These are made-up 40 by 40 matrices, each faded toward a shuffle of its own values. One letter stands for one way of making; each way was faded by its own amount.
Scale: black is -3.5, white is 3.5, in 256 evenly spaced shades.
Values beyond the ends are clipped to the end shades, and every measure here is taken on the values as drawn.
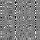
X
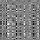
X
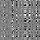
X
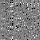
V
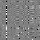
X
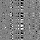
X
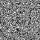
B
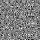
B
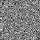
B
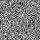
B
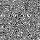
B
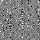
V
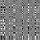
X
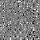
V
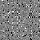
V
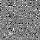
V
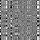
X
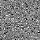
B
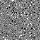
V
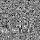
B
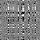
X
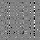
X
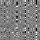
X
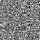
B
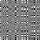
X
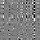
X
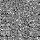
B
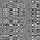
X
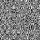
B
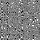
V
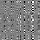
X
